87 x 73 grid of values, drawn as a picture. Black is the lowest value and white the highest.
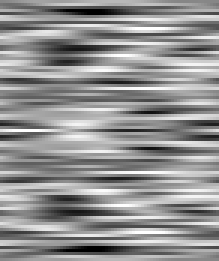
Slope: none. Mirror symmetry: top to bottom. Histogram: bell-shaped. Grain: streaks across.
